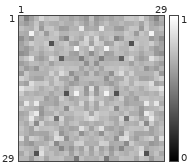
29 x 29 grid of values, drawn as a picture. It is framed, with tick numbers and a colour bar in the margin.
There is no seam. It is mirror symmetric from left to right. No row or column stands out. No regular stripes run through it. On average the colour sits 70% of the way up the scale. No overall slope runs across the table. Fine speckle covers the field.
